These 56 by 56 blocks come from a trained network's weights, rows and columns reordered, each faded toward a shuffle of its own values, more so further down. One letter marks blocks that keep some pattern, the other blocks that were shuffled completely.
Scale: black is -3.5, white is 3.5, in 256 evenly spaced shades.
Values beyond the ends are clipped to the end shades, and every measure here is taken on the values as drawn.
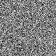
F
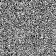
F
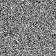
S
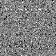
F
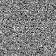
F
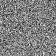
F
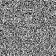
F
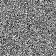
S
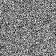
F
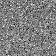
S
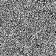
F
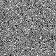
F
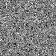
S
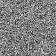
S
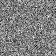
S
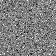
S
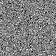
S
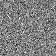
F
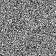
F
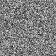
F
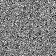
S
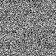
F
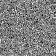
F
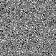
F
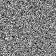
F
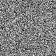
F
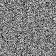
S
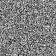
S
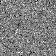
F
